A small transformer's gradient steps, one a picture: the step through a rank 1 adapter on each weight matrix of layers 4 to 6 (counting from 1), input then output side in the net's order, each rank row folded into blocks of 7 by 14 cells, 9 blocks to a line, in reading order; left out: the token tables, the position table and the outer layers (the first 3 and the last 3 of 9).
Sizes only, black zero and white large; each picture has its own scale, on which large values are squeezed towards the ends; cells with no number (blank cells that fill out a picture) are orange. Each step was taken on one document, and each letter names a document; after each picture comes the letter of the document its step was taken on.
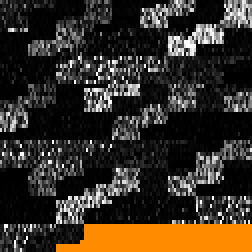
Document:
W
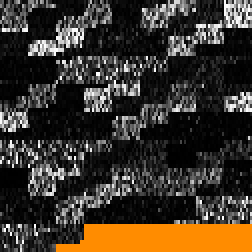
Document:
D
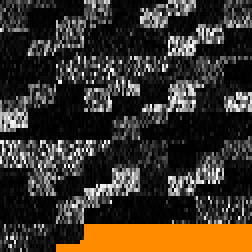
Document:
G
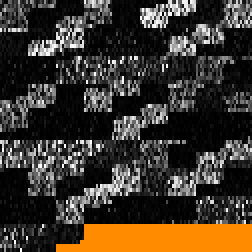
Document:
G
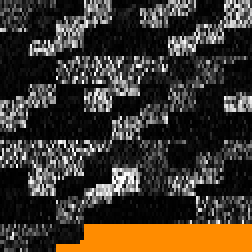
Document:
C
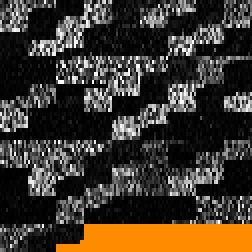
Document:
C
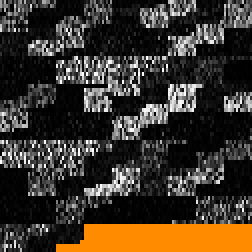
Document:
G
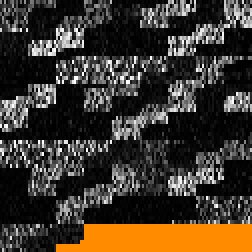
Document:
C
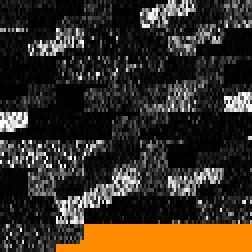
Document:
D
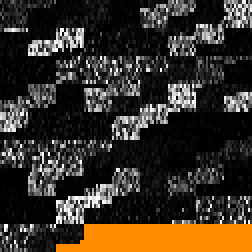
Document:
W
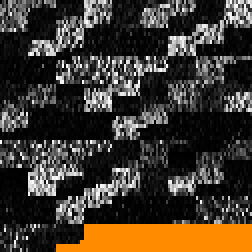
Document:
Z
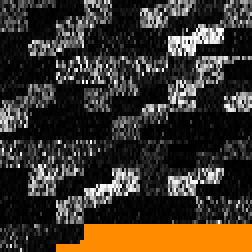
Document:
G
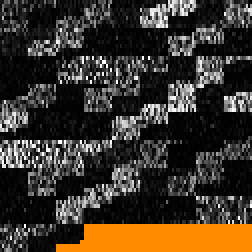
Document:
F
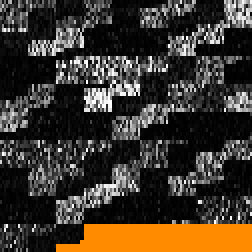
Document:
Z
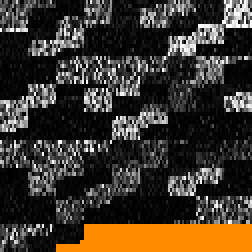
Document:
C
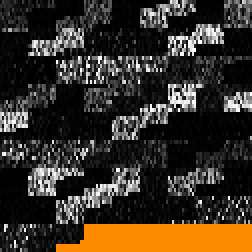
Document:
W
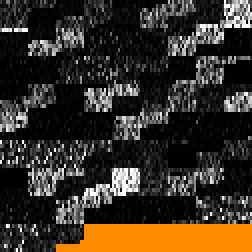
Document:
D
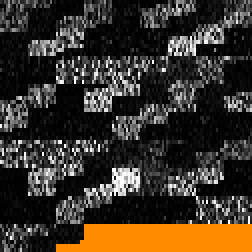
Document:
C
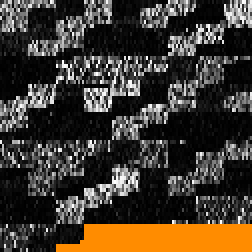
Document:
Z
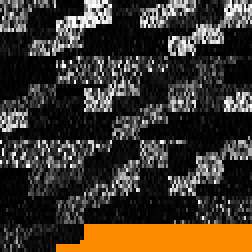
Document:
Z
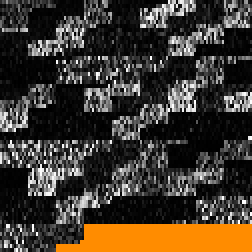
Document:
D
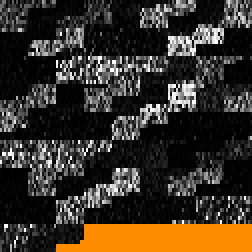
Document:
W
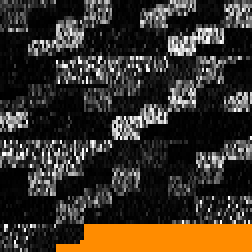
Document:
W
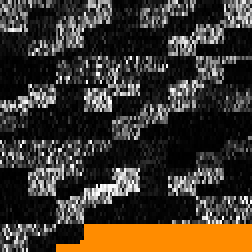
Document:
Z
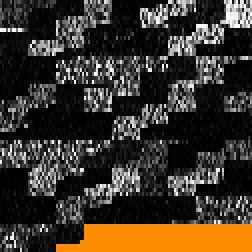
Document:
G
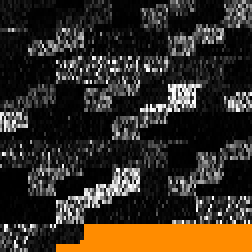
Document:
W
